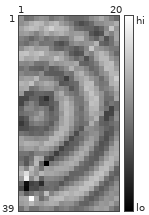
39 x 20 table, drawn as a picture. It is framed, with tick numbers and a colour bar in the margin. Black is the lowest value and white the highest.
Rings: centred on the middle left. Average level on the scale: 50%. Histogram: bell-shaped. Slope: none. Odd patch: rougher, in the bottom left.
